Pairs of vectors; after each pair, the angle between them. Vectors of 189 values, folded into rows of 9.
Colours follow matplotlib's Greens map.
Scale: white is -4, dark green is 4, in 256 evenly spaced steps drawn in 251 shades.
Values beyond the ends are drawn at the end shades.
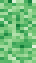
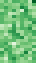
partly opposed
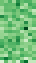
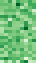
nearly parallel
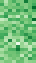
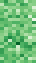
nearly opposite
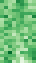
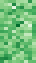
orthogonal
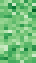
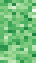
nearly opposite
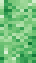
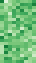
partly opposed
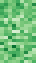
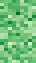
partly aligned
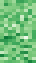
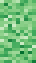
partly aligned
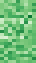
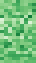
nearly parallel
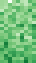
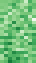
partly aligned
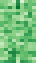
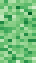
partly aligned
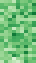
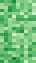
nearly opposite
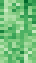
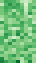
partly opposed
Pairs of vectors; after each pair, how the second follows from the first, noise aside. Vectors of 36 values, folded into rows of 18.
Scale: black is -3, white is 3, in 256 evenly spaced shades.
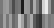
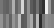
sign-scrambled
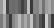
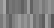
shrunk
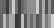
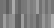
shrunk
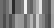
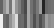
wrapped around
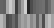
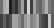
sign-scrambled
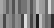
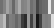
sign-scrambled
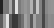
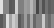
sign-scrambled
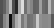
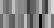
wrapped around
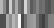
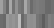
shrunk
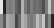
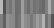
shrunk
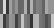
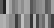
sign-scrambled
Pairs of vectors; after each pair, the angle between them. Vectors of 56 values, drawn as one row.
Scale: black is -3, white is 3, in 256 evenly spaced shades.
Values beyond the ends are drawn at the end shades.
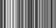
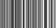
orthogonal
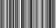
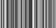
partly aligned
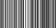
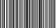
partly opposed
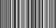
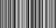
nearly parallel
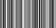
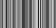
nearly opposite
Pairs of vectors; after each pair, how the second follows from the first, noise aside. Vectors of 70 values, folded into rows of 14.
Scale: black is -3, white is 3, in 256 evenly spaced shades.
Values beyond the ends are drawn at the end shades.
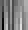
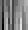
copied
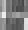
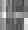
copied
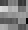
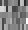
sign-scrambled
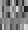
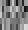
copied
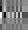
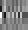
copied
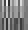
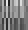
copied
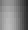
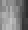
copied
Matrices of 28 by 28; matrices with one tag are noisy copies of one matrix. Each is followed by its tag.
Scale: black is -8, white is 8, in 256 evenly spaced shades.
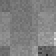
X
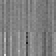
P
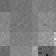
X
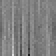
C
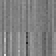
P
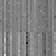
P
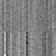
P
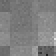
X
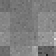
X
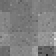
X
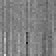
P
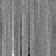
C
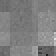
X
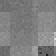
X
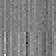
P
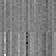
P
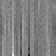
C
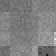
X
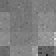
X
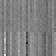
P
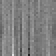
C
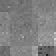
X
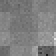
X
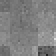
X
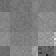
X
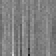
C
